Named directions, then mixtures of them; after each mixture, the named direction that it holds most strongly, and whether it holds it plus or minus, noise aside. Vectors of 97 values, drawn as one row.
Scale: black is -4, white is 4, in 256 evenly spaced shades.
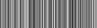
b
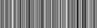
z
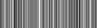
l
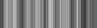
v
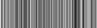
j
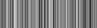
l, minus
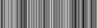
j, plus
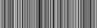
l, minus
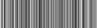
j, plus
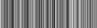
b, minus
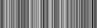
b, minus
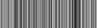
j, plus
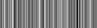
l, plus
